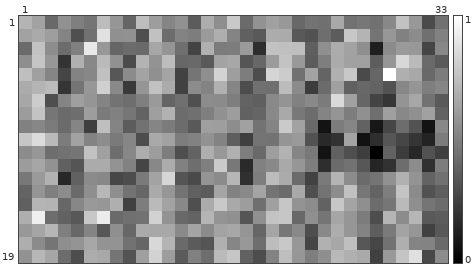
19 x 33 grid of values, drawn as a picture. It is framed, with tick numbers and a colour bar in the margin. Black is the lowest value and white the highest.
Stripes: upright, repeating 7 times. Histogram: bell-shaped. Odd patch: lower, in the middle right. Odd rows or columns: none. Ninth with the lowest average: middle right. Seam: none.
